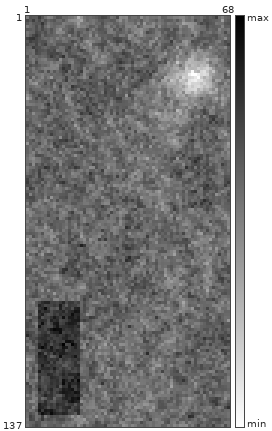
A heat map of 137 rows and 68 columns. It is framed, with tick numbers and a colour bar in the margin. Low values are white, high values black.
Grain: blotchy. Odd patch: higher, in the bottom left. Mirror symmetry: none. Dips: one, in the top right. Ninth with the highest average: bottom left. Ninth with the lowest average: top right. Stripes: none.
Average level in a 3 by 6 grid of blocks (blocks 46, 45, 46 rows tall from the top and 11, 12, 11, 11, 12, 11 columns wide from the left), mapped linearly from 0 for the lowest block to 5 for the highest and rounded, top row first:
3 3 3 2 0 1 / 2 3 3 2 2 2 / 5 5 2 2 2 3
